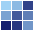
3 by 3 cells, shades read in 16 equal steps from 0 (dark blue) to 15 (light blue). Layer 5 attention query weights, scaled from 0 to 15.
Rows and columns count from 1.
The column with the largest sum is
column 1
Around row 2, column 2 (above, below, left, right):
13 2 11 8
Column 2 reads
13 5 2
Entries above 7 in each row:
2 2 1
